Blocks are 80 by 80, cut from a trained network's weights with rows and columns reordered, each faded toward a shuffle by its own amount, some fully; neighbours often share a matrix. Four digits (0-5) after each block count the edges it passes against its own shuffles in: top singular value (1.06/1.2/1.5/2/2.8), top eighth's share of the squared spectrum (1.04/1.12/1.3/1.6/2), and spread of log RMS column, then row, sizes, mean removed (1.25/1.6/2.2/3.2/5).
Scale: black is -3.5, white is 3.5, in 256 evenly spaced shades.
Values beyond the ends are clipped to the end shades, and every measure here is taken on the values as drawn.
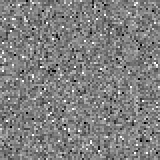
0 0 0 0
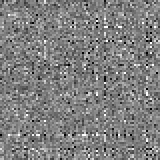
3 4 3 3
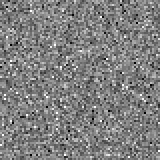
0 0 0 0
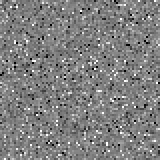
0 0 0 0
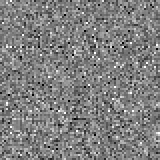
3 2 0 1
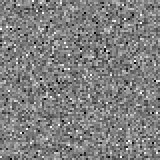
0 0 0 0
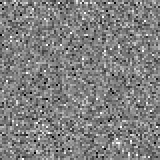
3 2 0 1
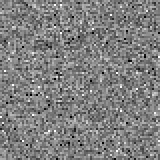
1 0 0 0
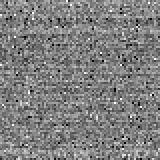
3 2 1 0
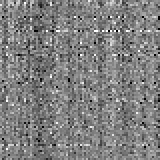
3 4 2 3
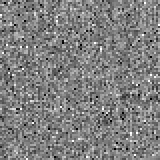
2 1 0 0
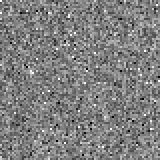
1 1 0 0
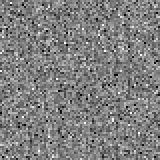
1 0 0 0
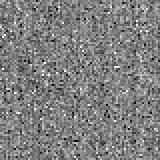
2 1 0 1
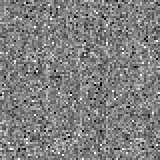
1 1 0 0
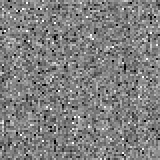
1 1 0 0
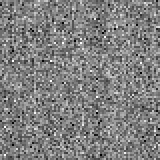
1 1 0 0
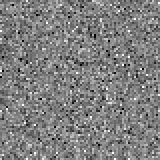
1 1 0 0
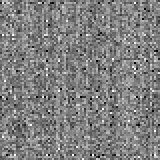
3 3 1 2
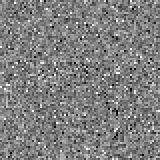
2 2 1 1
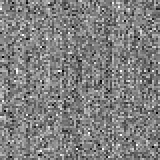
3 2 0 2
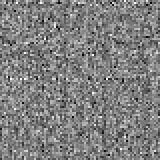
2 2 0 1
